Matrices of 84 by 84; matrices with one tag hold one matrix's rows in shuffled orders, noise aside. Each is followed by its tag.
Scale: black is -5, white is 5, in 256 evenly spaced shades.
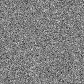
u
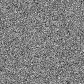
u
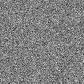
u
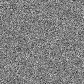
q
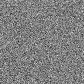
q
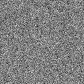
u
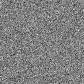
q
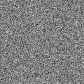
u
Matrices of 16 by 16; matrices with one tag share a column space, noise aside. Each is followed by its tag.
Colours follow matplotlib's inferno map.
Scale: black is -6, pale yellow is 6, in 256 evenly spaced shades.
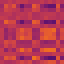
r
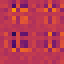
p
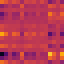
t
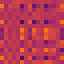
r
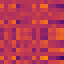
r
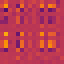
p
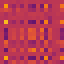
r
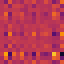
t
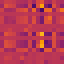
p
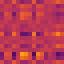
t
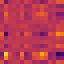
t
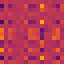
r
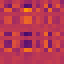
p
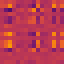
p
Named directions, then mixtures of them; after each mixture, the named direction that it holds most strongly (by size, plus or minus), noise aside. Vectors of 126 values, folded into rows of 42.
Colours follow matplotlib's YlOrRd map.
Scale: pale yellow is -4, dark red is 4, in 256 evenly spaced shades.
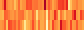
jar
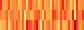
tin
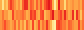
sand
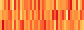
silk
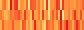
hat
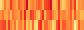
tin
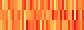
tin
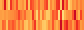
hat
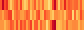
sand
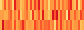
silk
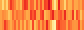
sand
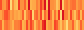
hat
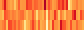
jar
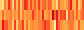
silk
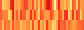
sand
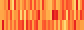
silk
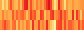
sand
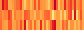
sand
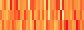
hat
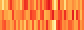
sand
